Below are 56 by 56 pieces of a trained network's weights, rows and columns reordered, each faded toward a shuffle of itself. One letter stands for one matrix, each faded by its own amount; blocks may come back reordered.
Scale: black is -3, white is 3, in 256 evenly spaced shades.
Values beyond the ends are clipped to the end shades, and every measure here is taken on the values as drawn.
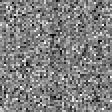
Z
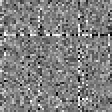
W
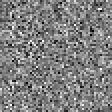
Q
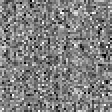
Z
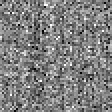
Z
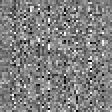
W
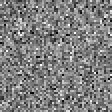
Q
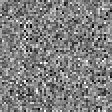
Q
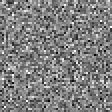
Q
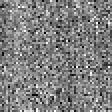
Z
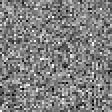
Q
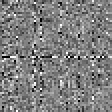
W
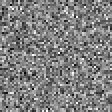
Q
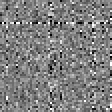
W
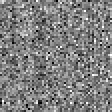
Z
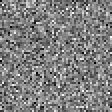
Q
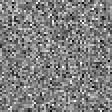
Q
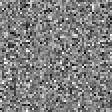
Q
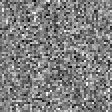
Q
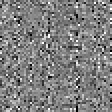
W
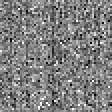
Z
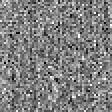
Z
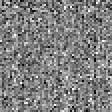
Z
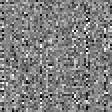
W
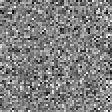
Q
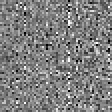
W
